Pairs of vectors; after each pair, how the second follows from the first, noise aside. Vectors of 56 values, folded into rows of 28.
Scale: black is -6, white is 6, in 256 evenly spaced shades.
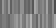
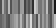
scaled up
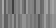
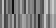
scaled up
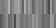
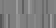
partly zeroed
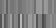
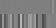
partly zeroed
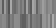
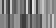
scaled up
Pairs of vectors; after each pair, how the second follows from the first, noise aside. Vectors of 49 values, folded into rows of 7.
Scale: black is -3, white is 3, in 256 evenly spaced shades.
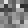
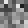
copied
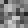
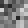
wrapped around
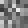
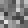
wrapped around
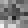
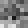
copied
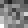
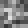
wrapped around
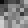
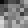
copied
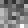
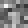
wrapped around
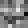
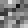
wrapped around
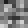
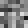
wrapped around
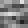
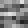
copied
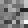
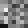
wrapped around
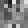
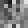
copied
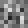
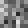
wrapped around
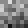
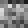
wrapped around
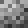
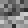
wrapped around
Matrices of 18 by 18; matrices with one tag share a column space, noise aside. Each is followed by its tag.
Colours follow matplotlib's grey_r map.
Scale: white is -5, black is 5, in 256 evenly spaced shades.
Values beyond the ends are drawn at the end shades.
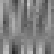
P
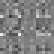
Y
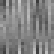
P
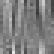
P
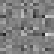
Y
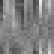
P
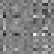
Y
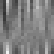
P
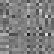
Y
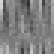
P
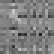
Y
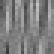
P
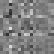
Y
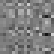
Y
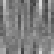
P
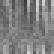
P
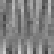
P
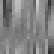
P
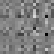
Y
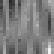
P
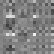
Y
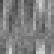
P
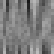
P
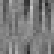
P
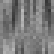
P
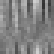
P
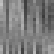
P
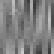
P
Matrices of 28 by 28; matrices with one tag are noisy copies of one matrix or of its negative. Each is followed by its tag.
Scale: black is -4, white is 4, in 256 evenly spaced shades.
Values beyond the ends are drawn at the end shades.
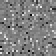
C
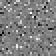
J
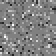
C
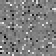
C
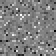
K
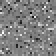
J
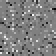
C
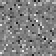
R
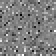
K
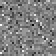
R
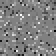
K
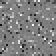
R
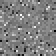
K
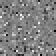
K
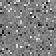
J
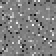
R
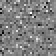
J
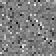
R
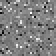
J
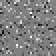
J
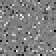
K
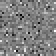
K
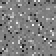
R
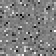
K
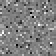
J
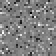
J
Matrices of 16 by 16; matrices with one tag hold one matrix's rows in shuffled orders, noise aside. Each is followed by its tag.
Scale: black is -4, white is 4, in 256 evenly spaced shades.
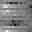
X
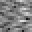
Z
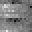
X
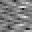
Z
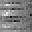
X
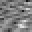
Z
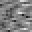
Z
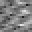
Z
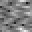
Z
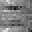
X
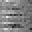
X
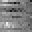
X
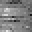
X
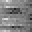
X
